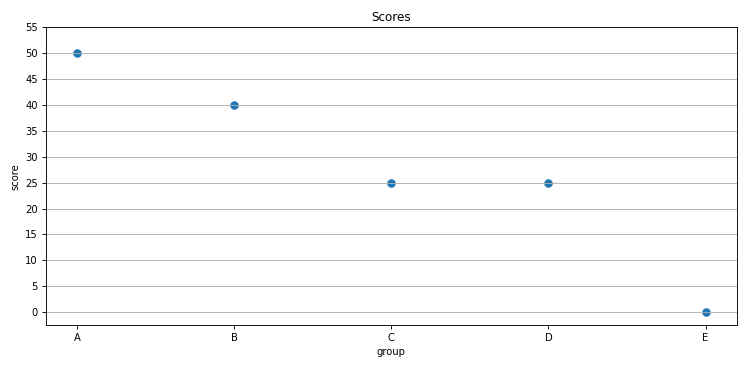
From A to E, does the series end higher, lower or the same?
lower
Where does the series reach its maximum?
A
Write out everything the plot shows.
Title: Scores
x-axis: group, ticks A B C D E
y-axis: score, ticks 0 5 10 15 20 25 30 35 40 45 50 55
Values:
50 40 25 25 0
